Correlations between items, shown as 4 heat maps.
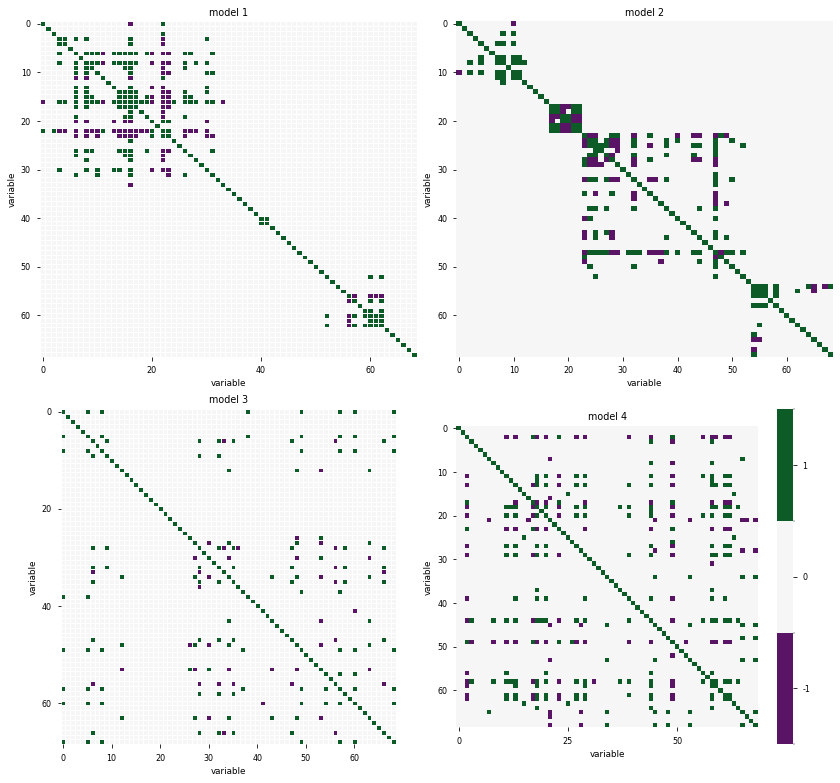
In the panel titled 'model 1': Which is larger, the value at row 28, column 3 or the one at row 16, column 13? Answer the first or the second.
the second
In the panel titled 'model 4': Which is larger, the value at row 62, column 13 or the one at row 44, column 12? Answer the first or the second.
the first
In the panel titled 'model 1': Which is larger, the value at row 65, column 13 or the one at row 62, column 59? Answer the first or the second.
the second
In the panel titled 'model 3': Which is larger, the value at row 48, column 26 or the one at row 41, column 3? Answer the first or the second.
the second
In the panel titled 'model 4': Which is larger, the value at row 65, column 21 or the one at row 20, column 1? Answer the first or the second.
the second
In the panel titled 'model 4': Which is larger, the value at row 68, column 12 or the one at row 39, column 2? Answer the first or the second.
the first
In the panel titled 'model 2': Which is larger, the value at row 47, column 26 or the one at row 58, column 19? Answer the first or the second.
the first
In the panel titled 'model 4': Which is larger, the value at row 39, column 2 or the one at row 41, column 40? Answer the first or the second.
the second
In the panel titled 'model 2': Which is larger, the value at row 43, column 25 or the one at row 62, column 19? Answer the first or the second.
the first
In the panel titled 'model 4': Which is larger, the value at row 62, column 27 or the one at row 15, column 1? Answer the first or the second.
the first
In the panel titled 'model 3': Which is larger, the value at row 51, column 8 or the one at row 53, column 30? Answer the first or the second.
the second
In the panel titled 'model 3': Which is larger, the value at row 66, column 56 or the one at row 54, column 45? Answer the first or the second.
the second
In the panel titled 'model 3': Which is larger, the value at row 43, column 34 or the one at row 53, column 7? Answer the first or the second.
the first
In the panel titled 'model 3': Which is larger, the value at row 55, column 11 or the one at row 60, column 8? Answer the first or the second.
the second
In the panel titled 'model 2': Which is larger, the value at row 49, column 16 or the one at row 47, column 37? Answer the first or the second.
the first
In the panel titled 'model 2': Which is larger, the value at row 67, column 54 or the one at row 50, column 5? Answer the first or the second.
the second
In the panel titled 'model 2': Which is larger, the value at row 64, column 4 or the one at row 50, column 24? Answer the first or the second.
the second
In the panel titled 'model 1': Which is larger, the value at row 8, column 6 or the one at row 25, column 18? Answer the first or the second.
the first
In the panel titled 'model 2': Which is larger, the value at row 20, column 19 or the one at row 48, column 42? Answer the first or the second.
the first
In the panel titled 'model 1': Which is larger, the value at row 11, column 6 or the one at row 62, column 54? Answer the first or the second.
the second
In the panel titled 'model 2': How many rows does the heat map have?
69
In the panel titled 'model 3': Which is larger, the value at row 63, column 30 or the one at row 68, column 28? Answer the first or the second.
the second
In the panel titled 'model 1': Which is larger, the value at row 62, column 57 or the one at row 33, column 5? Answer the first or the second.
the first
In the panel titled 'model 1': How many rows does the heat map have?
69
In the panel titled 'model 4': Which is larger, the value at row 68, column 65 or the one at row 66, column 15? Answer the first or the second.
the first
